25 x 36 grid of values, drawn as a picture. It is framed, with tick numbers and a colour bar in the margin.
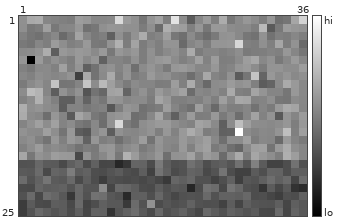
Average level on the scale: 50%. Histogram: bell-shaped. Seam: horizontal, 70% of the way down, the top part higher.
